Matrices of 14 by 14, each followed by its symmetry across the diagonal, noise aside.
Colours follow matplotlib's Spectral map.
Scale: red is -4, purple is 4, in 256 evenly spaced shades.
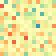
antisymmetric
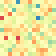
antisymmetric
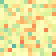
neither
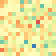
neither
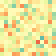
antisymmetric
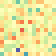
neither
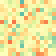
antisymmetric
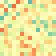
antisymmetric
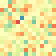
antisymmetric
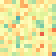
neither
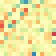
antisymmetric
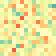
neither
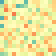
neither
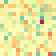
neither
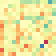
antisymmetric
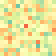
neither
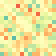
antisymmetric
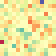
antisymmetric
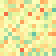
neither
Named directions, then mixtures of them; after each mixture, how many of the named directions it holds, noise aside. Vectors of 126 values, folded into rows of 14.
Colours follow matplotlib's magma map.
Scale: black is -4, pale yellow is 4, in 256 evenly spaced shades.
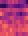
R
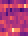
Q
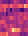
one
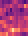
two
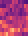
two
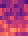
two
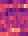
one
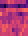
two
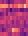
two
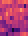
two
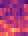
two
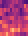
two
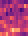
two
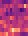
two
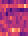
one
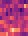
two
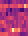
one
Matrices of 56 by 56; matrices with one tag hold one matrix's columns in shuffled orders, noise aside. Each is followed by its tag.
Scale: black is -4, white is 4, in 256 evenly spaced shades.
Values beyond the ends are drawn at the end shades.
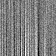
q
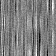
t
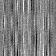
t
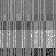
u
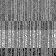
u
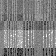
u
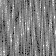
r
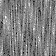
r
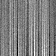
q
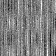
t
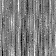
t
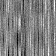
t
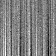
q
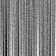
q
